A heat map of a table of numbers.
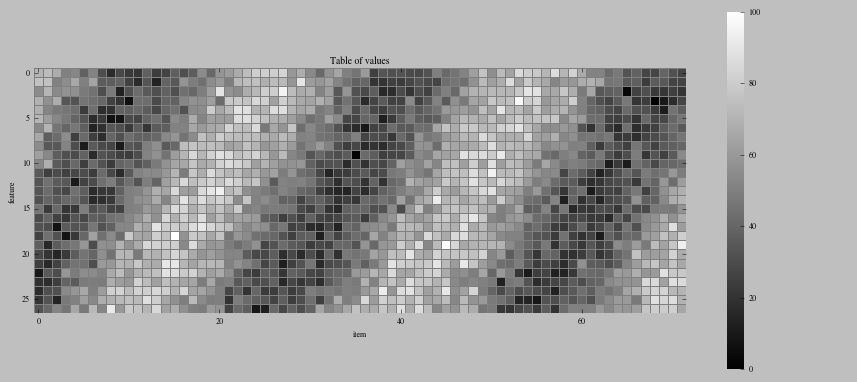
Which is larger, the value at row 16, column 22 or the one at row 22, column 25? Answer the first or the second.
the first
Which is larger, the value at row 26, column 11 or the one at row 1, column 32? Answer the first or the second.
the first
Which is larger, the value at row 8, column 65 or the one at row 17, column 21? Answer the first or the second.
the second
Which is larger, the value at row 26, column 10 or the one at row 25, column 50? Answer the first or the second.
the first
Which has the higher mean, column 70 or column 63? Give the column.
70
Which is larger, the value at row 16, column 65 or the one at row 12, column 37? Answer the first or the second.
the second
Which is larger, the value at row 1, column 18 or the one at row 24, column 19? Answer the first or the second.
the second
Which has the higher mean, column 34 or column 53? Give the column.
53
